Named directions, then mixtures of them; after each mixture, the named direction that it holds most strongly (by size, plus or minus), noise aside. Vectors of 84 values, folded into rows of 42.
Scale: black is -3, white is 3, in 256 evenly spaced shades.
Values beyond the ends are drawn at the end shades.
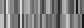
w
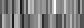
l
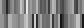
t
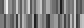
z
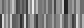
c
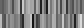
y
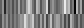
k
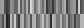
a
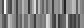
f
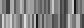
t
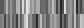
z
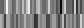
z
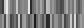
z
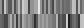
f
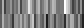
k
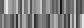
z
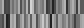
a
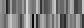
t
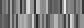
k
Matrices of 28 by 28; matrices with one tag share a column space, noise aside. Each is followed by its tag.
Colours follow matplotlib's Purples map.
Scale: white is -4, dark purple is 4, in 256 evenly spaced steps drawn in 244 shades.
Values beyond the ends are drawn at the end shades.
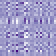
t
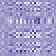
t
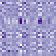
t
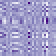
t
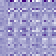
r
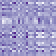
t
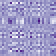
t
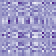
t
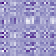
t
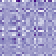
r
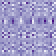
t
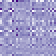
r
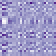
t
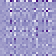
r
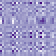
t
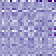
r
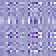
t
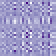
t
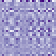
r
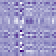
t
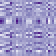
t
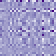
r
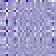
r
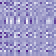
t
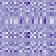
t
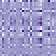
r
